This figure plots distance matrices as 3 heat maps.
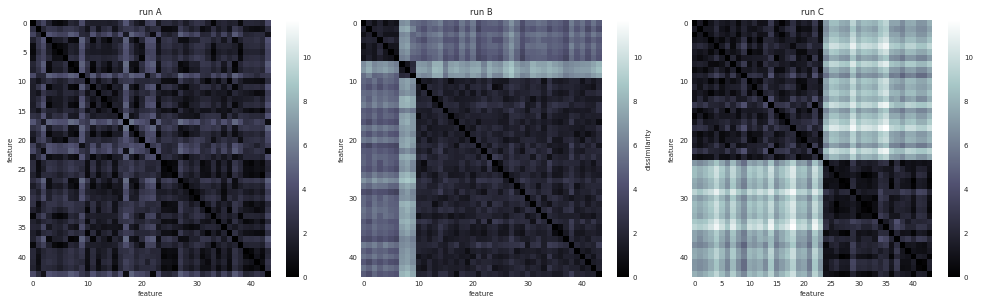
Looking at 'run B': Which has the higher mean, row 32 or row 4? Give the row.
4
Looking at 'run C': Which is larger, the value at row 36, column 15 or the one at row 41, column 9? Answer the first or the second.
the first
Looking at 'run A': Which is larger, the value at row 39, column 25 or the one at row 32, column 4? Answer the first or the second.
the second
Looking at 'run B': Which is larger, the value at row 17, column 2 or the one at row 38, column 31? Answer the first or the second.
the first
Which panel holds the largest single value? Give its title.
run C
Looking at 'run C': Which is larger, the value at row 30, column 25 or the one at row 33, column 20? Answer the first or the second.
the second
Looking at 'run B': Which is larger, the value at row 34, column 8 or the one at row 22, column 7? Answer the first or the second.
the first
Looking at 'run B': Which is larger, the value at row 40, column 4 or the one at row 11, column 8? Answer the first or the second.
the second
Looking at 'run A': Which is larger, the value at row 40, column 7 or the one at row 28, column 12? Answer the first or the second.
the first
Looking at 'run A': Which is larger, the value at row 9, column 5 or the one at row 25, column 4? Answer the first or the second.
the first
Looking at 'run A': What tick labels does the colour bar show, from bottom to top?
0, 2, 4, 6, 8, 10
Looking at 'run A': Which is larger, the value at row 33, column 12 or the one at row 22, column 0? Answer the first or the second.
the second
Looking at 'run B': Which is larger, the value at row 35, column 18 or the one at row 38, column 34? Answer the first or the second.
the second
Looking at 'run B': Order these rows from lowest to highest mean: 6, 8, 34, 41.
41, 34, 6, 8
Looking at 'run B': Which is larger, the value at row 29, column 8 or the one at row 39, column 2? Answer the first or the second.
the first
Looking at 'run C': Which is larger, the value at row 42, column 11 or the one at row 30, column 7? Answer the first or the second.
the second
